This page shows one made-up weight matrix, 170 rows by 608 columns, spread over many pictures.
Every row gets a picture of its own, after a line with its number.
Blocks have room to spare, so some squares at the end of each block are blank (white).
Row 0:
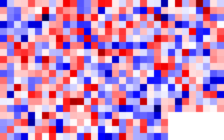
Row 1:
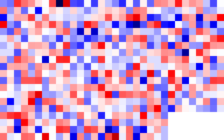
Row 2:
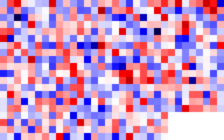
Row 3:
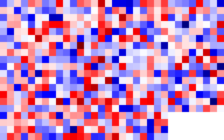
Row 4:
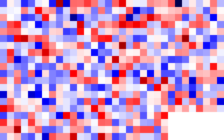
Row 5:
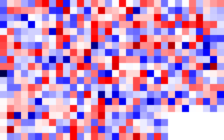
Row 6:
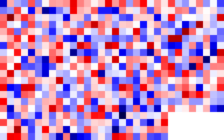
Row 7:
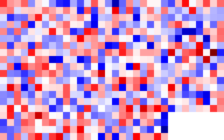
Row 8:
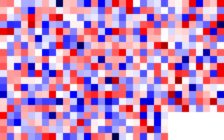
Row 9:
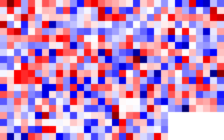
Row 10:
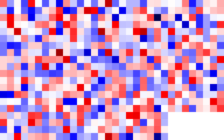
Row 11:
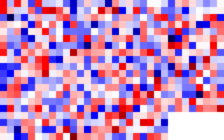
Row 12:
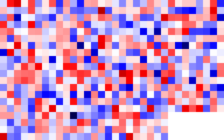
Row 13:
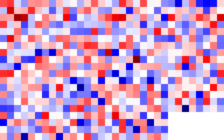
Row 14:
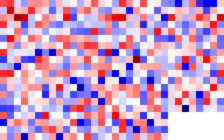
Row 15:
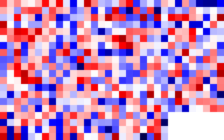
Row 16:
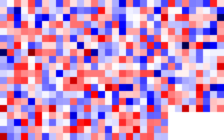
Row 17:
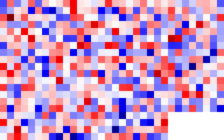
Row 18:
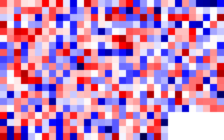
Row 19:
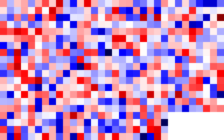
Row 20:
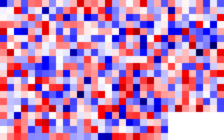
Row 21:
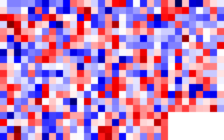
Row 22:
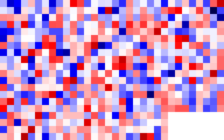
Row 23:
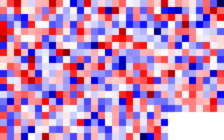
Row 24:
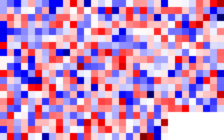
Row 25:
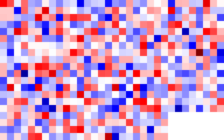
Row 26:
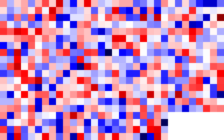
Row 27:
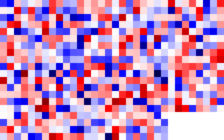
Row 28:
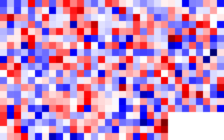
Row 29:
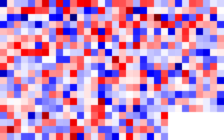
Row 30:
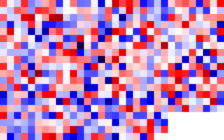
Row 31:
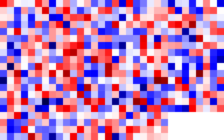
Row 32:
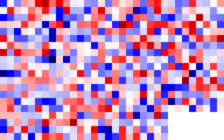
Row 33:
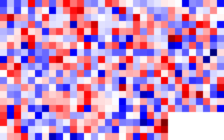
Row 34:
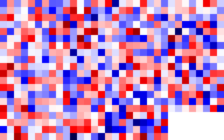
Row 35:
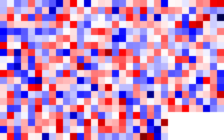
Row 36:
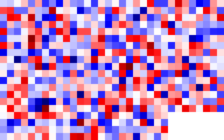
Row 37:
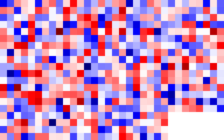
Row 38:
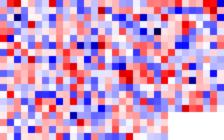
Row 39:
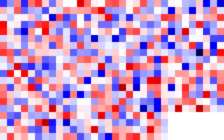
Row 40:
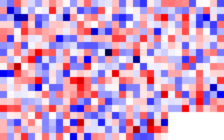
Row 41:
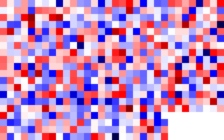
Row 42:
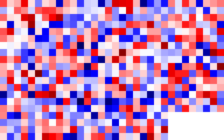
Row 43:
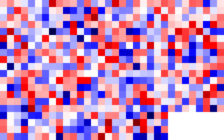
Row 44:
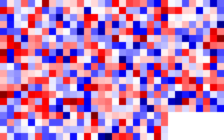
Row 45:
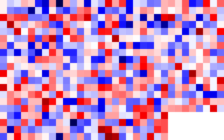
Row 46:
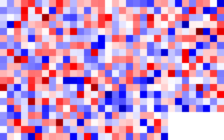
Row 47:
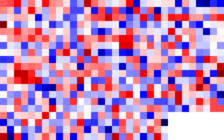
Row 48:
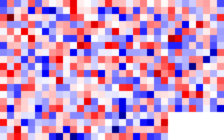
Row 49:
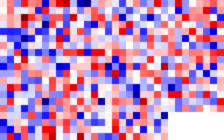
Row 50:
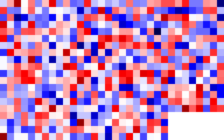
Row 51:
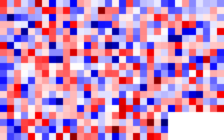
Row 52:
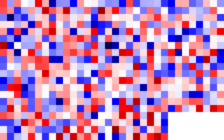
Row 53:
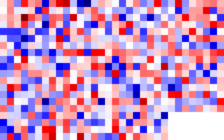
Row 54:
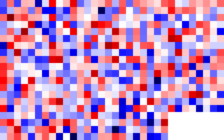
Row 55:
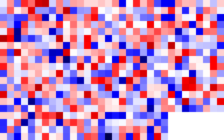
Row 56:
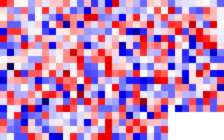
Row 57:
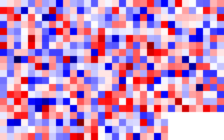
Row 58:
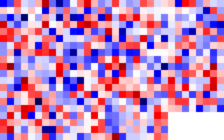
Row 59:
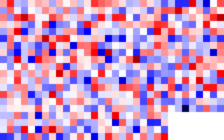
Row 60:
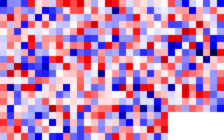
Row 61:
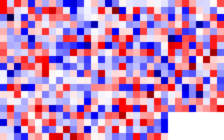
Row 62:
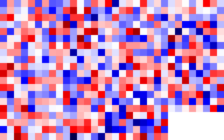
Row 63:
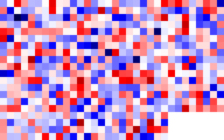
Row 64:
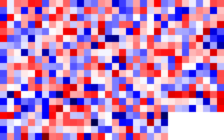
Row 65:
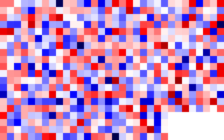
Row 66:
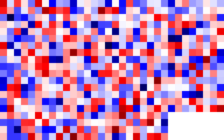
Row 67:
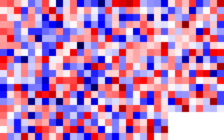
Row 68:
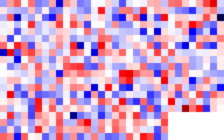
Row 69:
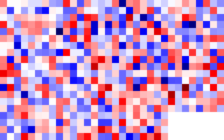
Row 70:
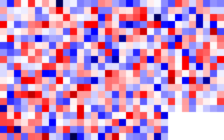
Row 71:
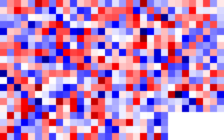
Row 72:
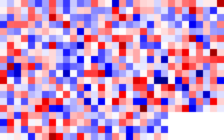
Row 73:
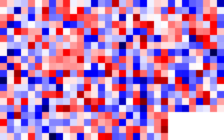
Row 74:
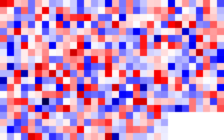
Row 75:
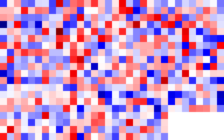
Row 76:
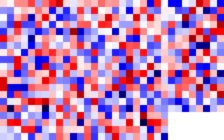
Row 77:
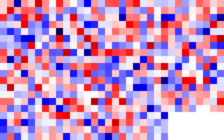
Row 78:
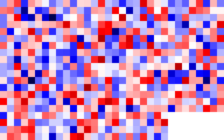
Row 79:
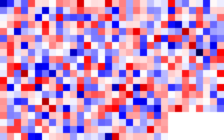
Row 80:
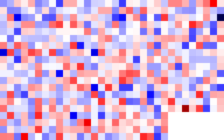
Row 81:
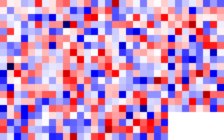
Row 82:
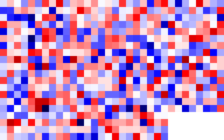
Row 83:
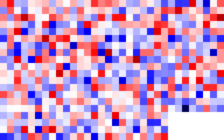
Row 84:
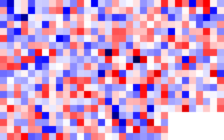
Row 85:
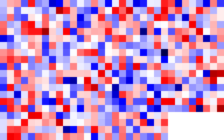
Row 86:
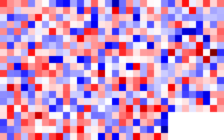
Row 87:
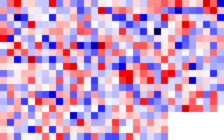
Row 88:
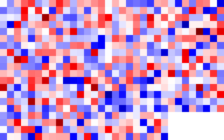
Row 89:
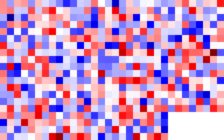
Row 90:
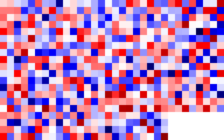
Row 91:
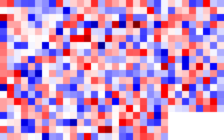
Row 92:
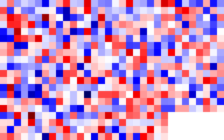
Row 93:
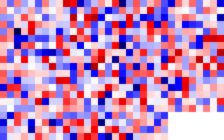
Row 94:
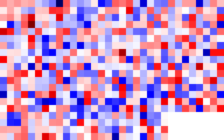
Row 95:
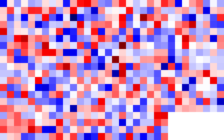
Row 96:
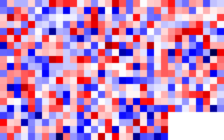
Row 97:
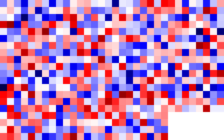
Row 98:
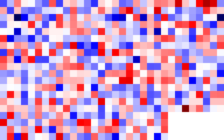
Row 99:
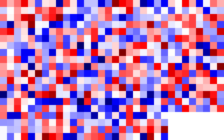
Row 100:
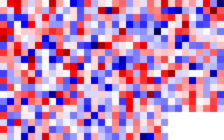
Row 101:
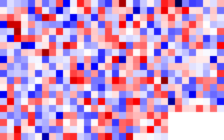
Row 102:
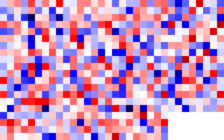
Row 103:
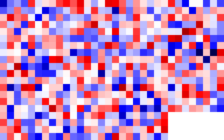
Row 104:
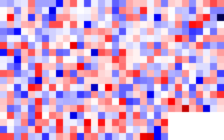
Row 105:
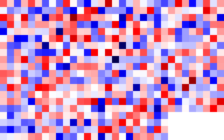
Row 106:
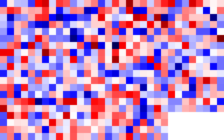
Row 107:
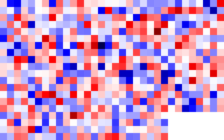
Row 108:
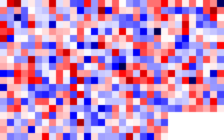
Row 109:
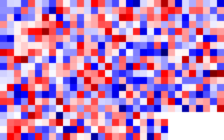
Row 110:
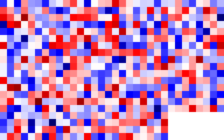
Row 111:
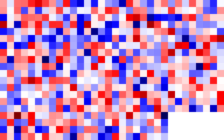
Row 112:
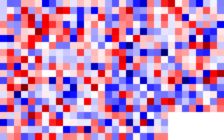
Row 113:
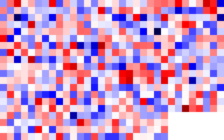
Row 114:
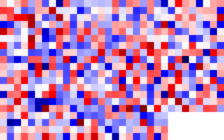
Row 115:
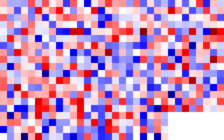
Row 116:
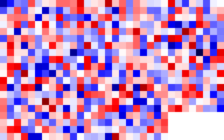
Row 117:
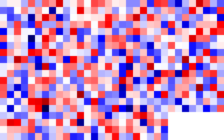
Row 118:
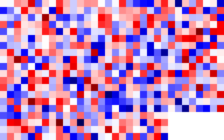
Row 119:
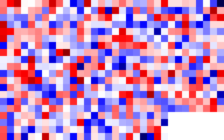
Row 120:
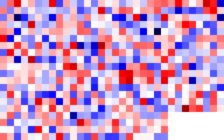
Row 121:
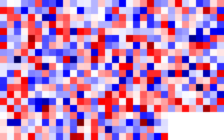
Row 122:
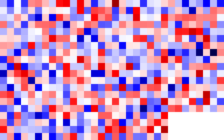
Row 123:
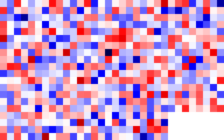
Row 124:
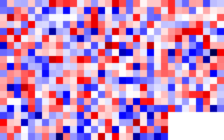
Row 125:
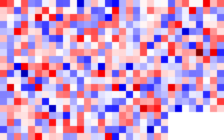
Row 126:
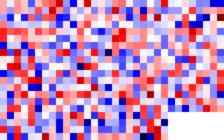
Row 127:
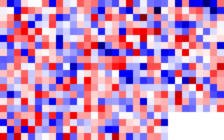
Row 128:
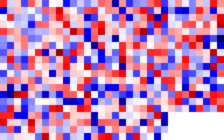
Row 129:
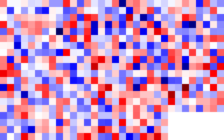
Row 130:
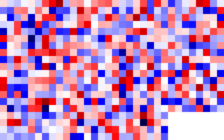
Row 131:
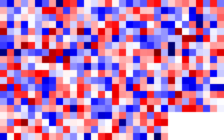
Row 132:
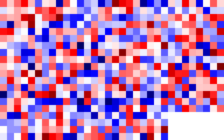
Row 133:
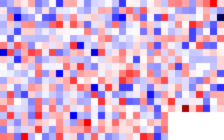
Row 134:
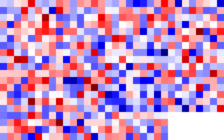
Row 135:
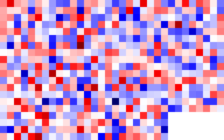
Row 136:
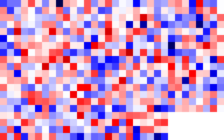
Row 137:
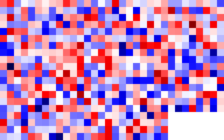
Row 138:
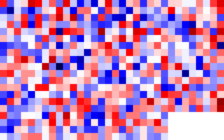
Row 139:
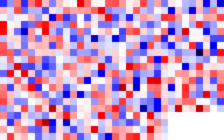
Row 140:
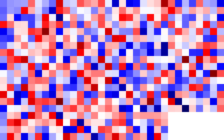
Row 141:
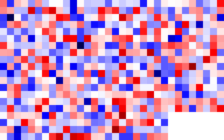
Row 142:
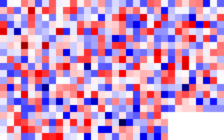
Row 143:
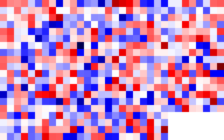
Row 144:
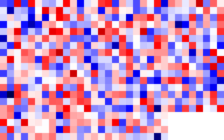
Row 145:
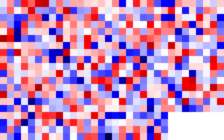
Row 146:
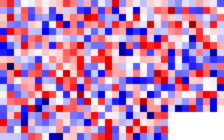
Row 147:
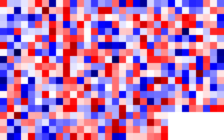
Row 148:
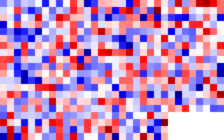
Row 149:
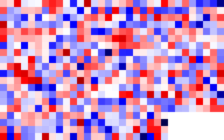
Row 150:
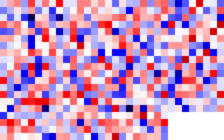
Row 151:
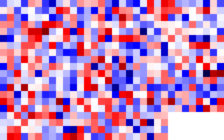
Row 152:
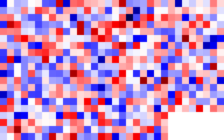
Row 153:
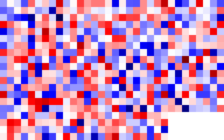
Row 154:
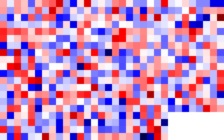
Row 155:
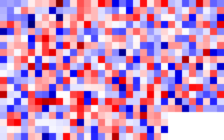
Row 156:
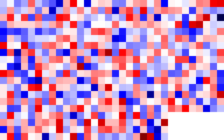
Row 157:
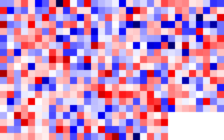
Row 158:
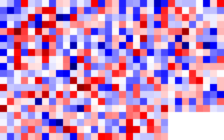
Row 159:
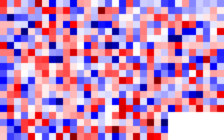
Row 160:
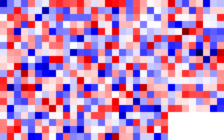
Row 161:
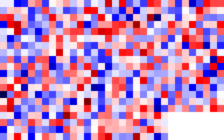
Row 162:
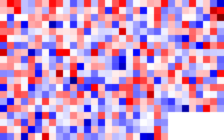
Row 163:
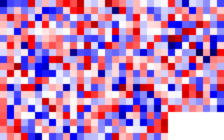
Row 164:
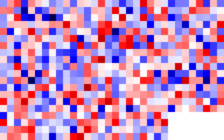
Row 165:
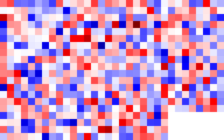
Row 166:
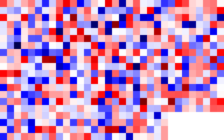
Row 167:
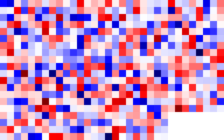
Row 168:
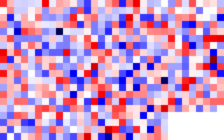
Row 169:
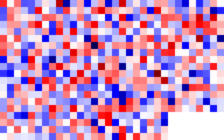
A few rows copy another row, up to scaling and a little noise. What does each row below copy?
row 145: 55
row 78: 164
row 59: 83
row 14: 13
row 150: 102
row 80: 133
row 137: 146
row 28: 33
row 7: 86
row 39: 139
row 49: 53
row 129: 69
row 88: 46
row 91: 165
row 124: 96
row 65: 8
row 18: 15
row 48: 17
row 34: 62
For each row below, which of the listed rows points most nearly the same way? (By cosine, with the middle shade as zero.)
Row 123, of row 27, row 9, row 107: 27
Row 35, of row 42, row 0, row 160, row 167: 0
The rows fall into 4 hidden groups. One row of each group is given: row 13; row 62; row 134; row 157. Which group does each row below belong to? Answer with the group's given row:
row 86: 62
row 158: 13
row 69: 157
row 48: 62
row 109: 134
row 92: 157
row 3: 134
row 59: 13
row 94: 134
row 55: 157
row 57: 134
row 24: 13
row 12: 13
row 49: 157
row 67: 134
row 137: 62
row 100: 13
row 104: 13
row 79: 62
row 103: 62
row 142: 157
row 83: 13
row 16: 13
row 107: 13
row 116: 62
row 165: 157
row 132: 134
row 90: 134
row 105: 157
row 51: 62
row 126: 13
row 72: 62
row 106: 157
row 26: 13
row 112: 134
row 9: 13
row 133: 13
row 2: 13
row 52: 62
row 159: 62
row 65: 134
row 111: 157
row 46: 134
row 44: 157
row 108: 13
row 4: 157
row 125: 62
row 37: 157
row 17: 62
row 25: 62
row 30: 134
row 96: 62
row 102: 134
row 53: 157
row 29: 157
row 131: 157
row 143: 134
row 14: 13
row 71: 157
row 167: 62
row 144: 157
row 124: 62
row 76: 134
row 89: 62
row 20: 62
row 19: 13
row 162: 13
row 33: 62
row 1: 157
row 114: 134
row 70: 157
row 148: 13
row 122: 62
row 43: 62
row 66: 62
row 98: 13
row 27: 62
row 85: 134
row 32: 157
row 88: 134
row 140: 134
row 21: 157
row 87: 13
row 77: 157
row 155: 134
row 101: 157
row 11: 62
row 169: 157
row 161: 157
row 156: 13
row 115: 157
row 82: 134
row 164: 134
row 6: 62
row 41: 134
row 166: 157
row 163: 62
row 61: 62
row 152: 157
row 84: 13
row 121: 134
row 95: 157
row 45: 157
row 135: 62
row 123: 13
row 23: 13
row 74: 62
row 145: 157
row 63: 13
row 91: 157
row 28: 62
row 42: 134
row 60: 62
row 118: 134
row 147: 62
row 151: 134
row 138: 157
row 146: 62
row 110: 157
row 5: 157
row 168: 157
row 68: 13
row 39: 62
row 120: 13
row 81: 62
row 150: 134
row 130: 134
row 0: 157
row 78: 134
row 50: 13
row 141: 62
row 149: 13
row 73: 62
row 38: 13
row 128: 157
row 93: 157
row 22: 13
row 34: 62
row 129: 157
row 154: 13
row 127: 13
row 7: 62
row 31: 62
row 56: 62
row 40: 13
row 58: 157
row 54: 62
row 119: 13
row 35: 13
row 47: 13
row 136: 157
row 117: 134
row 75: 157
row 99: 134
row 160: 62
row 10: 157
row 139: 62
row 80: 13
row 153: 134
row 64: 157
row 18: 13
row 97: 134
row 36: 134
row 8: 134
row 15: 13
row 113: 13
